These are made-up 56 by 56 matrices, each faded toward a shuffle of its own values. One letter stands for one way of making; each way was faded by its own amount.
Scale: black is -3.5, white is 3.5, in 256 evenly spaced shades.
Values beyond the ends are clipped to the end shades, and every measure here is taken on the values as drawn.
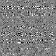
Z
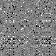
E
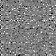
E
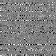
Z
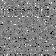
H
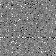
H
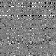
Z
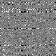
Z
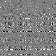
Z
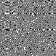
E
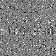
H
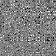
E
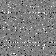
H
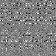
Z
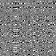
Z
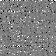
H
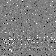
H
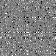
E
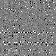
E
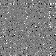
H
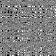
Z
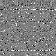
E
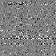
Z
